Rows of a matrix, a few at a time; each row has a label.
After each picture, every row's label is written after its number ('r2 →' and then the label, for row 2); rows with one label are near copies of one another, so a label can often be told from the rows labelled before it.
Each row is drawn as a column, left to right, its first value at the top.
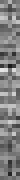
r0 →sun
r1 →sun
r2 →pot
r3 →sun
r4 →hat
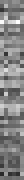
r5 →hat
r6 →sun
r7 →hat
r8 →hat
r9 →hat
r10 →sun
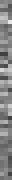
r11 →sun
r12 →sun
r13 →hat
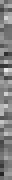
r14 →pot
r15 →sun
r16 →sun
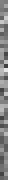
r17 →hat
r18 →sun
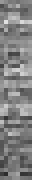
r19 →pot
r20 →hat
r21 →sun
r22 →sun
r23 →sun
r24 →hat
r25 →hat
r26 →hat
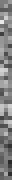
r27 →hat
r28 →sun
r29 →pot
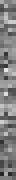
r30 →pot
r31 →sun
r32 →hat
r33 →hat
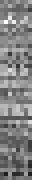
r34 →hat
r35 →hat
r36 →sun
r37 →hat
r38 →pot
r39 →hat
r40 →sun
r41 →pot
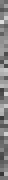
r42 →hat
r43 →sun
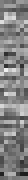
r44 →hat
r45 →sun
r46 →sun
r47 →sun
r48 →hat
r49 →pot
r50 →hat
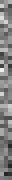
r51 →sun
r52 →hat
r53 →pot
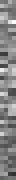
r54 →sun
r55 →sun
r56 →hat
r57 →hat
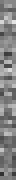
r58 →hat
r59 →sun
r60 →sun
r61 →hat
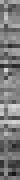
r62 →pot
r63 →sun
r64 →pot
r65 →pot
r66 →pot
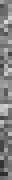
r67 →pot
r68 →hat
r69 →sun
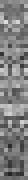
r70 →sun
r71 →hat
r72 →pot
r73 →hat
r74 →hat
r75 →pot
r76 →sun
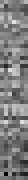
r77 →sun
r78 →pot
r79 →sun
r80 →hat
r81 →hat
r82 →pot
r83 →pot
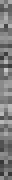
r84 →pot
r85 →sun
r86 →pot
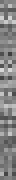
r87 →sun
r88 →hat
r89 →sun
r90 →hat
